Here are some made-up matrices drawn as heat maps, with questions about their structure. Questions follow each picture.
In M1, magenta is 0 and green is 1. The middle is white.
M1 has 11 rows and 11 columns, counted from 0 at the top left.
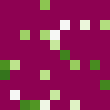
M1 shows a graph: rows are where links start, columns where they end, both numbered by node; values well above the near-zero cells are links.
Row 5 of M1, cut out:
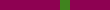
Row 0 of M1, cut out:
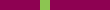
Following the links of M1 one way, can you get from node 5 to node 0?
yes
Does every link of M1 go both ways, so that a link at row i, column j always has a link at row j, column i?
no
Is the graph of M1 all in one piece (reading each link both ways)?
yes
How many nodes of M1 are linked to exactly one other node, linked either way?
0
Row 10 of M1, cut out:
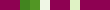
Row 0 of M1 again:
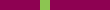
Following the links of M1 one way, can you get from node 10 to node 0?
yes
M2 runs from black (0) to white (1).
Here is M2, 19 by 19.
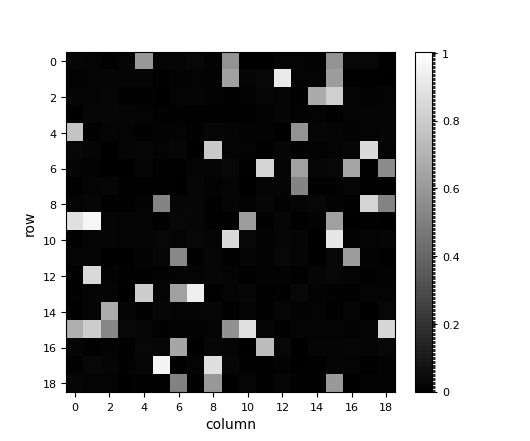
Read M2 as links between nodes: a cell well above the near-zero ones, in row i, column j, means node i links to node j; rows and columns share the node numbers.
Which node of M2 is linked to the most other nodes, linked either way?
node 15
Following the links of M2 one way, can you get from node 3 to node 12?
no
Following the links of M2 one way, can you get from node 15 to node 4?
yes
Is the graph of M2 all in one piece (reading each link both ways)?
no
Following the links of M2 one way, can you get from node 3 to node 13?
no
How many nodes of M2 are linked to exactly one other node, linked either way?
3
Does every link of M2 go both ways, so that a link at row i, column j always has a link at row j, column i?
yes
